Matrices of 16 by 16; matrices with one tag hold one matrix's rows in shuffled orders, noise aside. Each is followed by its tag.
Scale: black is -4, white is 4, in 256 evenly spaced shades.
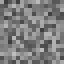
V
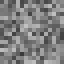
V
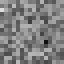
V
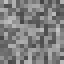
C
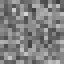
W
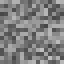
W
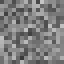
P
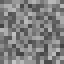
C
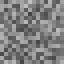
P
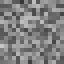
V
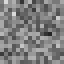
P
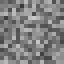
V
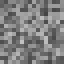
W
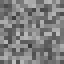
V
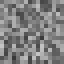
P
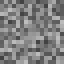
C
